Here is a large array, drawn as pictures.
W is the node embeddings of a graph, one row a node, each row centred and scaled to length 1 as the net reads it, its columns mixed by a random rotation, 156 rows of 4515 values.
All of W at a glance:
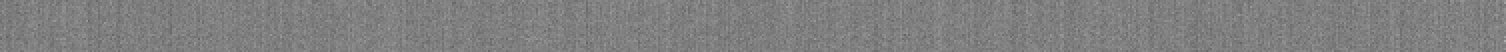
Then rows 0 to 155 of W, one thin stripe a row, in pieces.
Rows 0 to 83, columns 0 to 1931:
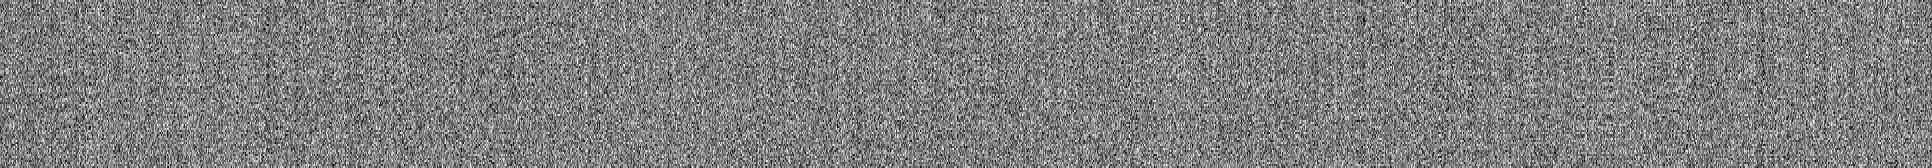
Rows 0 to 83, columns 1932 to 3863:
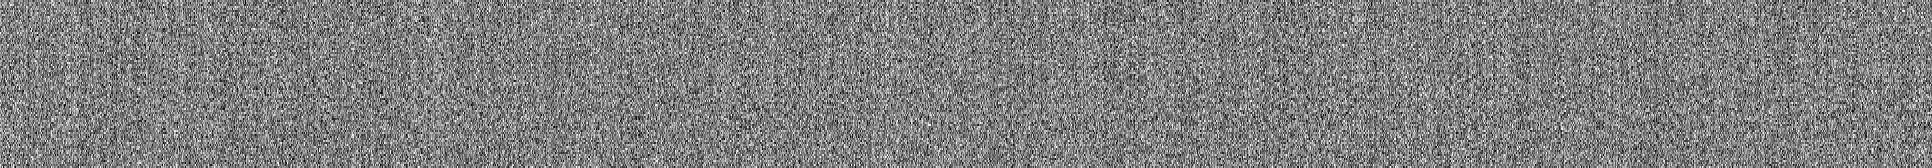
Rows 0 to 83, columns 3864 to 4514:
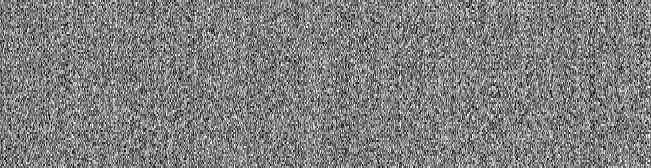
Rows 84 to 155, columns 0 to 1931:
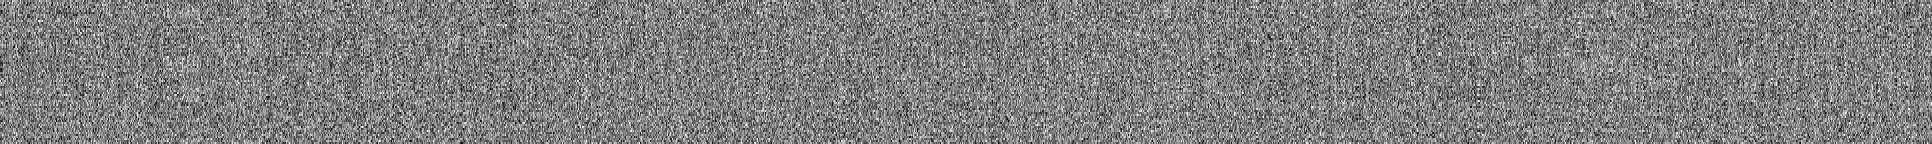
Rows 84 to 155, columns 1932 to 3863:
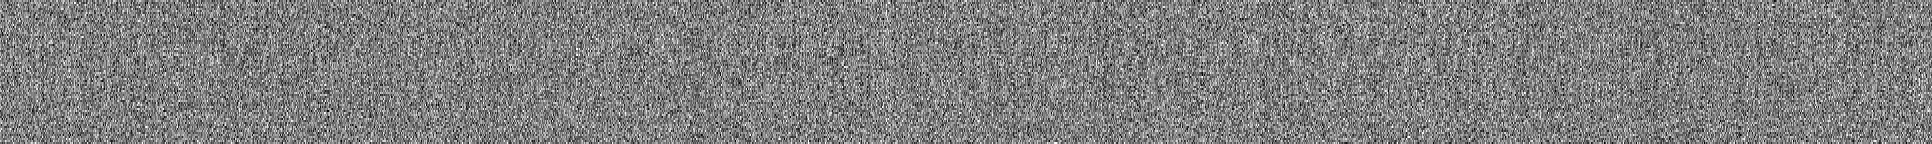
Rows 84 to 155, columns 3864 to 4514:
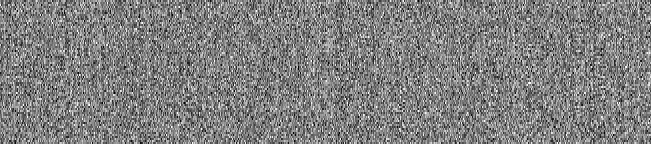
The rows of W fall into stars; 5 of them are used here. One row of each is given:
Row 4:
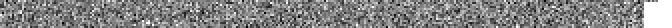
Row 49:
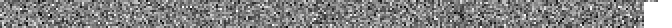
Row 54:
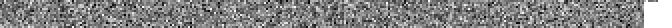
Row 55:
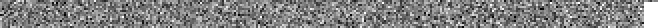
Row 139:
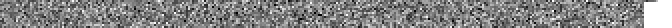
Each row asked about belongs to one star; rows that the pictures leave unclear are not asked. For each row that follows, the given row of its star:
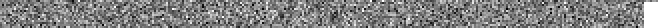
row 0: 49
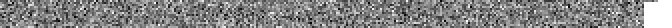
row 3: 55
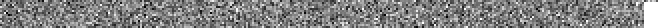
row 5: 49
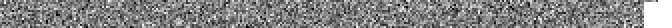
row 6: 4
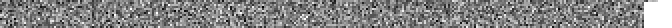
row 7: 49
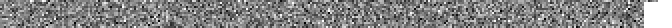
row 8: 54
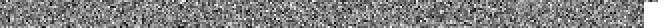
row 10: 54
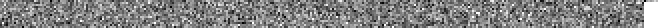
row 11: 49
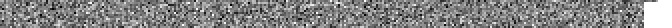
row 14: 139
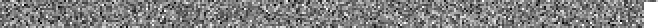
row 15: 139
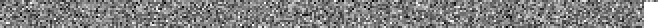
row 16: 54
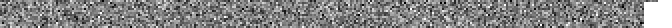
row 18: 55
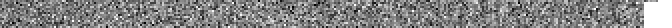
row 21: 49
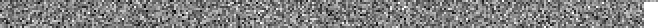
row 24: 49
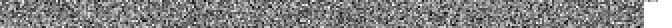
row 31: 54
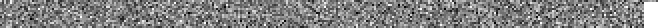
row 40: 4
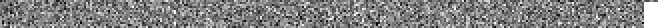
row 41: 55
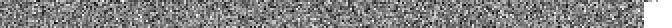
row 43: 49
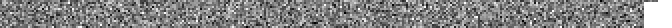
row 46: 4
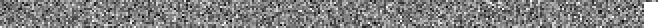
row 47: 55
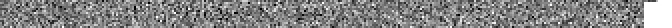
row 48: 139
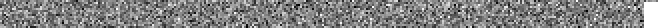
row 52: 4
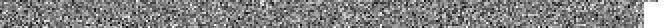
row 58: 49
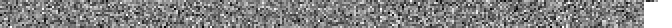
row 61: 55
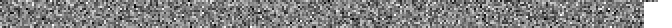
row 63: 55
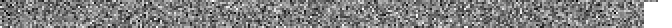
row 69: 55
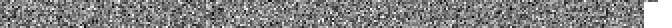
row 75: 54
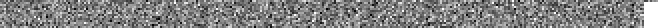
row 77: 49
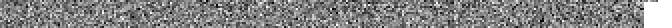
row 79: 49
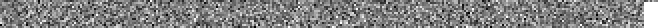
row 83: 49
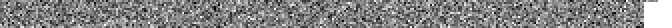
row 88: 54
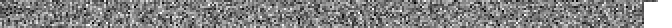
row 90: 55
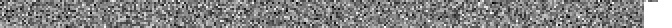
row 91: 54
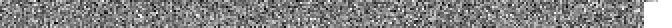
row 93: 49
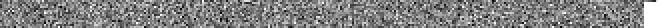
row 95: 139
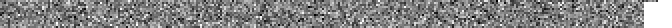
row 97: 55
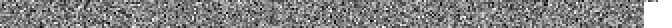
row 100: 54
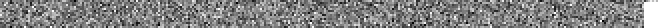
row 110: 49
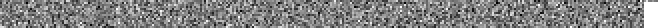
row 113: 54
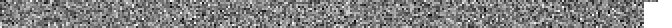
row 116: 55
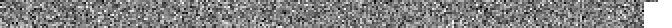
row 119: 55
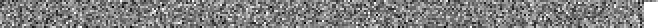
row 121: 4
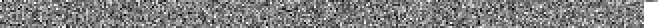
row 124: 4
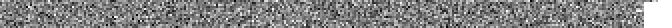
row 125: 49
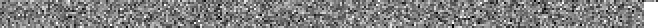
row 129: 54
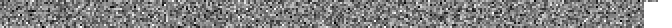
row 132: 54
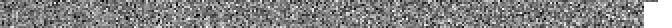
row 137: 55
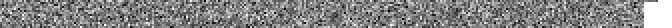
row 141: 4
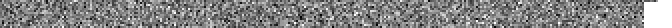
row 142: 139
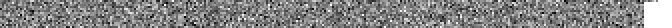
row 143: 54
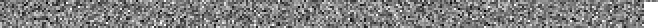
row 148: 55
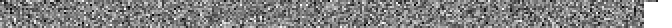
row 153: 55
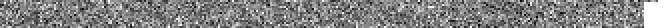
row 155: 4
